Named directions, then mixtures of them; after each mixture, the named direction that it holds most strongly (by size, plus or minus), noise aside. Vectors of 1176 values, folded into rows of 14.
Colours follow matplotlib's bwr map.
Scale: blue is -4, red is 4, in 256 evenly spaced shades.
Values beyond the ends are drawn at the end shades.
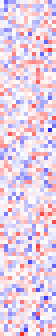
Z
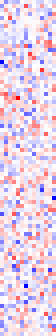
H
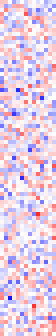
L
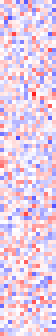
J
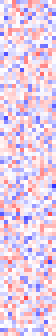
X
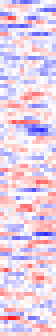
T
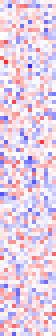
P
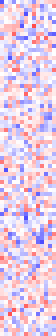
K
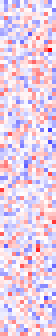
Z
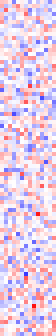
L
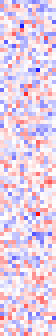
K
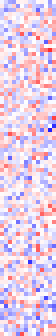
Z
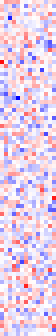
H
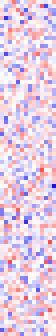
X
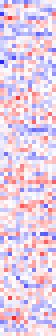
T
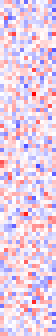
J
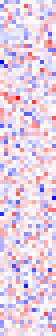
H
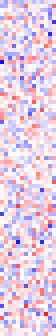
H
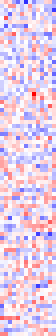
J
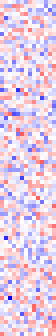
L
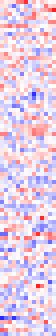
T
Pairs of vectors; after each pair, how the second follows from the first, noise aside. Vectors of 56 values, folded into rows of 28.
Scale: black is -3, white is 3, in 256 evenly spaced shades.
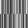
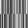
copied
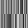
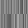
shrunk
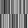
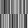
copied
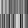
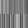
shrunk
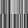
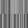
shrunk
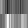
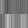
shrunk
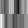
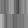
shrunk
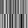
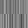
shrunk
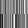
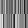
negated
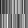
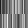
copied
